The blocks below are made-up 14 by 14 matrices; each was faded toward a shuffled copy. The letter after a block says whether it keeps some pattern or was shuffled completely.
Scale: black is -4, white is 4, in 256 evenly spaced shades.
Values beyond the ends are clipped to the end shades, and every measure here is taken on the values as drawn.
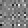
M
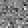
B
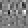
M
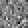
B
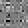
M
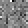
B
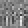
M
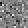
B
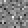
B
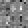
M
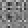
M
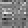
M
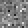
B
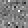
B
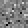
B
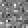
B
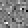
B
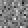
B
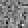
B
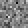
B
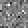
B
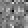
M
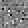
B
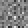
M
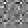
M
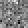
B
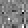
M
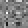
M
